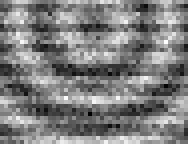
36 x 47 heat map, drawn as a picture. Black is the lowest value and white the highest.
Stripes: horizontal, repeating 7 times. Average level on the scale: 50%. Rings: centred on the top middle. Slope: none.
